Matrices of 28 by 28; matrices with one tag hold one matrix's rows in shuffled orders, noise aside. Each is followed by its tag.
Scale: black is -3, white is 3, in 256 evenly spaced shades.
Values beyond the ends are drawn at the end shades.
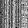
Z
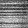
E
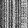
Z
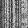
Z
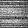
E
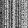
Z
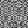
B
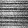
E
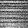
E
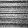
E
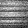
E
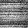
E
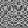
B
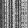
Z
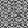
B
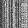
Z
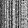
Z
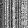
Z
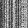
Z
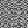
B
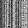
Z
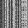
Z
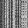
Z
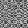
B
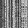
Z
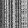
Z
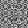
B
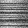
E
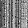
Z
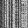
Z
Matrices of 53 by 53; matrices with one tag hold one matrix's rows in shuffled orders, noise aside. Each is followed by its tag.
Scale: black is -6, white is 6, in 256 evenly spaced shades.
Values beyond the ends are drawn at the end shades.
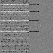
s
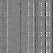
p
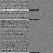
s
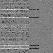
s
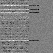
s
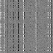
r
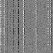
r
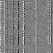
r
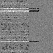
s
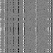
r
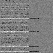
s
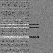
s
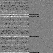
s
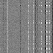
p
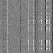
p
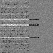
s
